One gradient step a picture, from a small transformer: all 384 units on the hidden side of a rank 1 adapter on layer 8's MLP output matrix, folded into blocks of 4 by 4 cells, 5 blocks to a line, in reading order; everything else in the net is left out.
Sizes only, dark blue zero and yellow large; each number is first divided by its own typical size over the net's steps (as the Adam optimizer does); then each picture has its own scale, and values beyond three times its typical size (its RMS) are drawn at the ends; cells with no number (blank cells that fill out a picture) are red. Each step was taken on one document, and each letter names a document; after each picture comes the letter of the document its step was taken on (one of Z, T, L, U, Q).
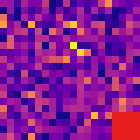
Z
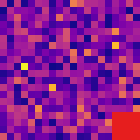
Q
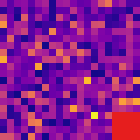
Z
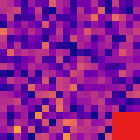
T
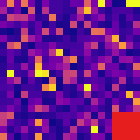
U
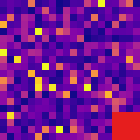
U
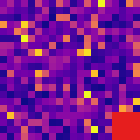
U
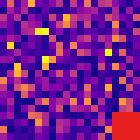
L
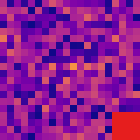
T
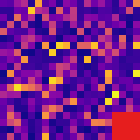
T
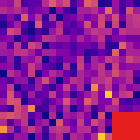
L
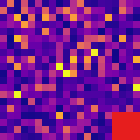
Q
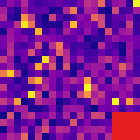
U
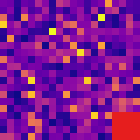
Z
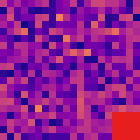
Q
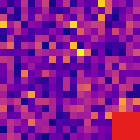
Z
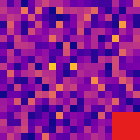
T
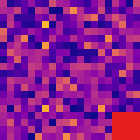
T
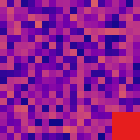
Q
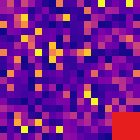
U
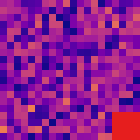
L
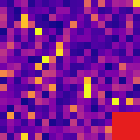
U
